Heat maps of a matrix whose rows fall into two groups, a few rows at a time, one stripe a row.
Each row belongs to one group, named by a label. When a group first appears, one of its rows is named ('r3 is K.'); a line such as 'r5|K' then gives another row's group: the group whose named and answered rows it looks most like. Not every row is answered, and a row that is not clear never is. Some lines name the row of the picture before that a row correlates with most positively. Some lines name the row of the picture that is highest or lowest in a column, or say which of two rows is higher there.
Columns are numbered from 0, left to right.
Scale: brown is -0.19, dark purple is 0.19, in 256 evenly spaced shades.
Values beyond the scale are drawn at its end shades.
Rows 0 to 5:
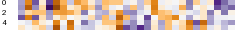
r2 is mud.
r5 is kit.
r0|mud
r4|kit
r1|mud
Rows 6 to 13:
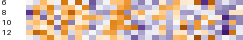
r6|kit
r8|mud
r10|kit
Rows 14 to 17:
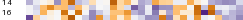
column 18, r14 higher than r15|No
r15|kit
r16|kit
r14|mud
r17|mud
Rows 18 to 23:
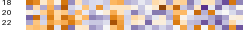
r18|kit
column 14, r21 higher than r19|Yes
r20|kit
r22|mud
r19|mud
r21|mud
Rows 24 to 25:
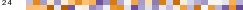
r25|kit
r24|mud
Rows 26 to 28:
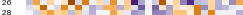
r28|kit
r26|mud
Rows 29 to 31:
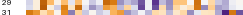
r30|kit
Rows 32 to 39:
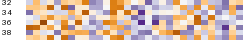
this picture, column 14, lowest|34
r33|kit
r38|mud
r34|mud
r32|mud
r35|kit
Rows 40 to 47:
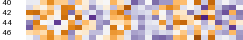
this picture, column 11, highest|44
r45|mud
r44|mud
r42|kit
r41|mud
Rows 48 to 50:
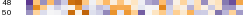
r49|mud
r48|mud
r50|mud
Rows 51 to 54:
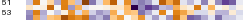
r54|mud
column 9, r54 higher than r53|Yes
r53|mud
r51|mud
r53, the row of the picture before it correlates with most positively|50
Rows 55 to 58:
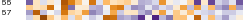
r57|mud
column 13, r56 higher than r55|No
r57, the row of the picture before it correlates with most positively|53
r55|mud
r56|kit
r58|kit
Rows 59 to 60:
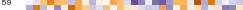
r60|mud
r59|kit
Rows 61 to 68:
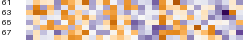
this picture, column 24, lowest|66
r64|mud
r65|mud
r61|mud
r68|mud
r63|kit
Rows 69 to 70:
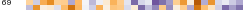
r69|kit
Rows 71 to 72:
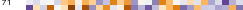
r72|mud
